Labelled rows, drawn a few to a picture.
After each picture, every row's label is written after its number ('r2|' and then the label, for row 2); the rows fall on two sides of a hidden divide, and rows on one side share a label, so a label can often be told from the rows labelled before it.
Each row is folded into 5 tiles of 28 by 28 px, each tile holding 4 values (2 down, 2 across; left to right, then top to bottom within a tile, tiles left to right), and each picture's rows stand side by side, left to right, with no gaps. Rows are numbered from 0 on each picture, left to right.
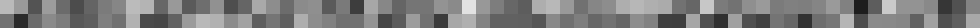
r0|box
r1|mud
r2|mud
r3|box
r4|mud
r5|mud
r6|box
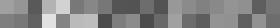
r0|mud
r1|mud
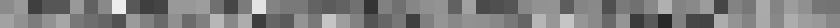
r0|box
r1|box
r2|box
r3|box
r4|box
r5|mud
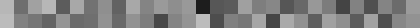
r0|box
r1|box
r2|box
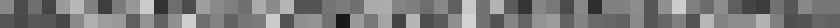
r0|mud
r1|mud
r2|mud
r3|box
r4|box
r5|box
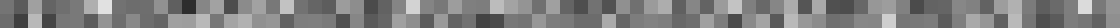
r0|mud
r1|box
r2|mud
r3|mud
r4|mud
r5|box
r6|box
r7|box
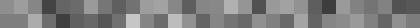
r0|mud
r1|mud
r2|mud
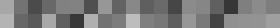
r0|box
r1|box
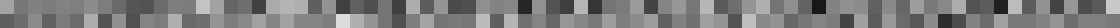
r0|mud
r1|mud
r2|box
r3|box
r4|box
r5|mud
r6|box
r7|mud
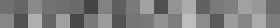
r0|box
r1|box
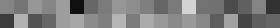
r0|mud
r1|box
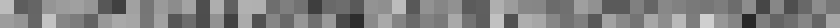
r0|mud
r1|box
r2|box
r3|mud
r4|box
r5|box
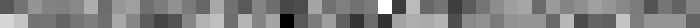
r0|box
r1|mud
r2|mud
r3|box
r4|box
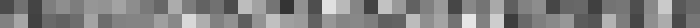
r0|box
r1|box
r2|box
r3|box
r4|box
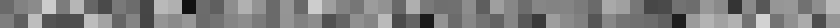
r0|box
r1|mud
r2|mud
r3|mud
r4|box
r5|box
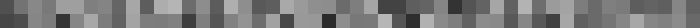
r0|mud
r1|mud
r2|mud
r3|box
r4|box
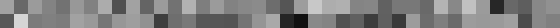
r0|mud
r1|box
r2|mud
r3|box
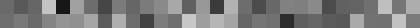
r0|box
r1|mud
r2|mud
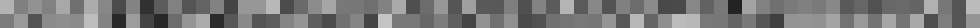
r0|mud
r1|box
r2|box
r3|box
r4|mud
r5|box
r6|mud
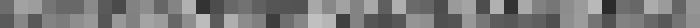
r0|mud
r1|box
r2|mud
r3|box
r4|mud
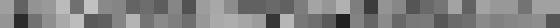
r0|mud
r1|mud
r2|box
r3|mud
